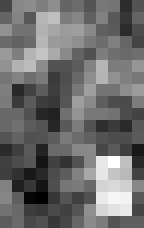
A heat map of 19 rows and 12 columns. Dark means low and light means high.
On average the colour sits 40% of the way up the scale. An odd patch, higher than its surroundings, sits in the bottom right. Values change most from cell to cell in the bottom right. The halves do not mirror each other. The bottom right is the ninth with the highest average. The bottom left is the ninth with the lowest average.
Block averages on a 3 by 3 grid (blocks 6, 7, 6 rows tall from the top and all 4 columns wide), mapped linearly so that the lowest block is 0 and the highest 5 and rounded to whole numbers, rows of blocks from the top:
332 | 121 | 015
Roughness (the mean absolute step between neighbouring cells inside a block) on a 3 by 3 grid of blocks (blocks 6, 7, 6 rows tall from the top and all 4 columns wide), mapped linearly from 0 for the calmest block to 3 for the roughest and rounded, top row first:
1 0 0 / 0 0 0 / 1 0 3
